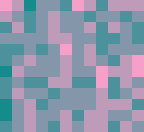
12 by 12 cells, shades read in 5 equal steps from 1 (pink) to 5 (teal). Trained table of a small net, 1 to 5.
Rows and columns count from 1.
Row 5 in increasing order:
1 2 3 3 3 3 3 3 4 4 4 4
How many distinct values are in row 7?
4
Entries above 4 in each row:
1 0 0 0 0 0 1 0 0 1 1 0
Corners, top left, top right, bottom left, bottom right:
1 2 4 3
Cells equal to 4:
33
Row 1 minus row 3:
-3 0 1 0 1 1 -2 0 0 0 -1 -2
